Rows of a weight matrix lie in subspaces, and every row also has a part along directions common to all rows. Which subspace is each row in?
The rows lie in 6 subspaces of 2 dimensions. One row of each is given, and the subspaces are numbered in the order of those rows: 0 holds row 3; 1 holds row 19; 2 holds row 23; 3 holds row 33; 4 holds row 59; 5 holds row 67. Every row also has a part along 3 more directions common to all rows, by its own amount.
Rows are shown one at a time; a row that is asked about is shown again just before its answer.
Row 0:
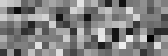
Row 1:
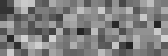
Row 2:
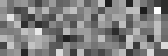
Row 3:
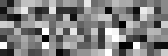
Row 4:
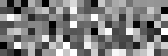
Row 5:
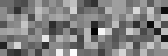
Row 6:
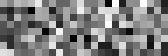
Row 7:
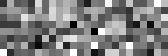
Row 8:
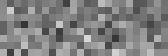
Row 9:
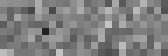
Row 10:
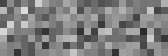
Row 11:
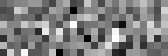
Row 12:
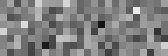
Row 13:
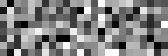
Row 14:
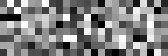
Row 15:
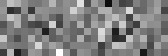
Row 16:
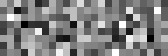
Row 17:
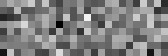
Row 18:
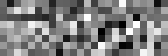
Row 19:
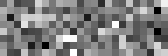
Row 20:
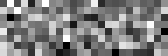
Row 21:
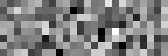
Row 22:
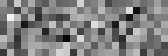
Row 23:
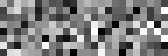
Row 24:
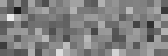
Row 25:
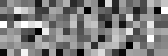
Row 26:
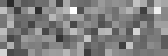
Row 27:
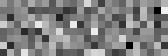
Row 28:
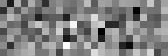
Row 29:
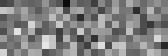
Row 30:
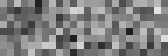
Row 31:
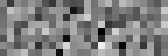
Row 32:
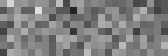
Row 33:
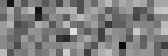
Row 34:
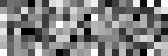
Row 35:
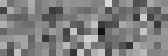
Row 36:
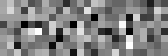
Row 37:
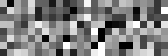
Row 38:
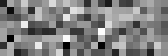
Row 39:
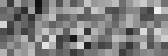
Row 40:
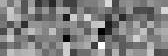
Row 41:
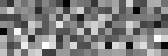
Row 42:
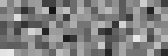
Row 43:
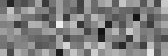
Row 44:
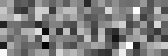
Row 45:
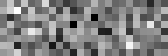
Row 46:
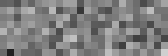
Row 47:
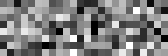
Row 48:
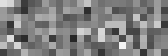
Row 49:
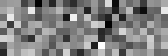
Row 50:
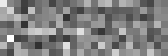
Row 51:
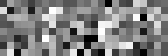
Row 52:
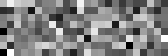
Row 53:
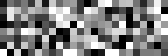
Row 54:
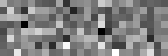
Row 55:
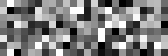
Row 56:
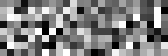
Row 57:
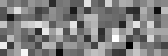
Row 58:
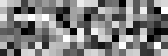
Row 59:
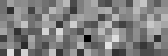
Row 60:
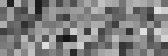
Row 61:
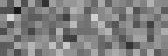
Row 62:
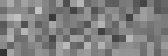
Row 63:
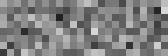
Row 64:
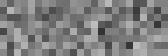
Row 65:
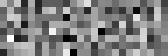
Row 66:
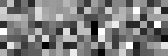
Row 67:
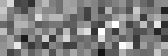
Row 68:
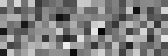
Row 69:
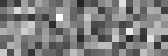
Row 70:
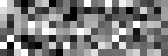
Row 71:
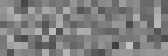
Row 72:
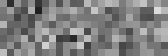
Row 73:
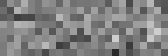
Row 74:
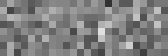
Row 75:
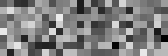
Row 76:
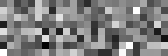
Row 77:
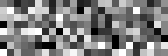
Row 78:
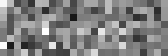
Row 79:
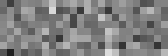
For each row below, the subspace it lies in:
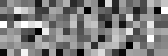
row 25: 0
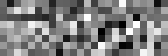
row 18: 1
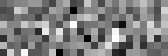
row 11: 4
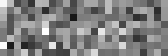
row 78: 5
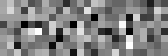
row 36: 2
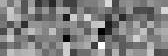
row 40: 0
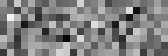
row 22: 3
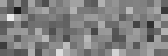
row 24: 2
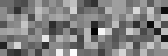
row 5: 2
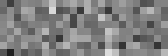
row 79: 0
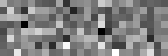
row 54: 3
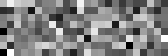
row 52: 3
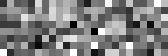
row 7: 1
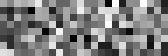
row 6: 0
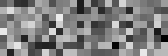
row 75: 5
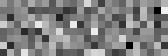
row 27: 1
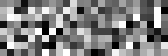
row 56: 5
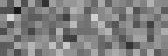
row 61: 2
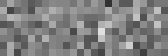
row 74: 4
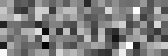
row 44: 0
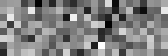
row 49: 0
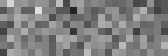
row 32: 3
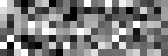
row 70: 5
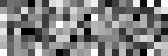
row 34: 2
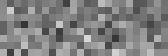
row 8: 4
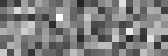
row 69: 1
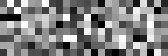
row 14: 2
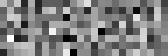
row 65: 5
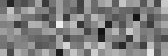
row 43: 2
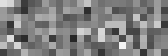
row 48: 5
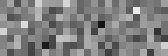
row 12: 4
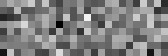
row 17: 2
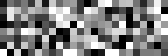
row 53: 1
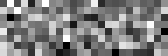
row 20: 2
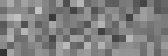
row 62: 3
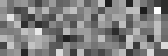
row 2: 1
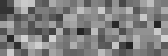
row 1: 5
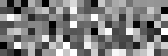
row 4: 2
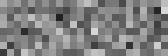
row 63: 1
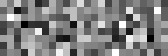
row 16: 5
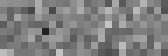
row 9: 0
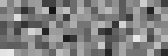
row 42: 0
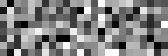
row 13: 0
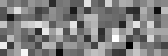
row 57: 5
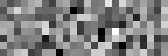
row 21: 4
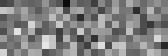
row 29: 4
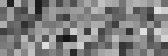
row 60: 3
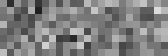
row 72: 3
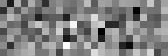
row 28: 2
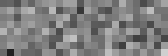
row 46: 0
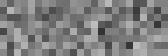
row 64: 4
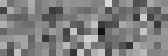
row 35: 4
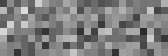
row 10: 3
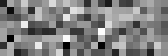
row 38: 5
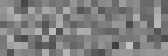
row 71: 5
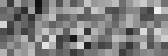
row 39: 3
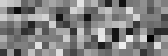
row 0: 1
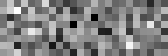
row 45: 2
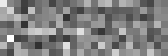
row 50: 5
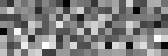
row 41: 4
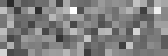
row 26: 3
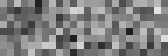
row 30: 3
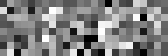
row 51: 4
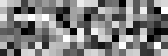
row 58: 1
